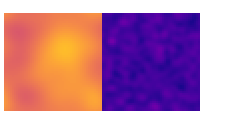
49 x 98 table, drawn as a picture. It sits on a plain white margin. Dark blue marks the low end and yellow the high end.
It is made of 1 by 2 panels. Panel 1,1: high, smooth. Panel 1,2: very low, blotchy, faint in contrast.
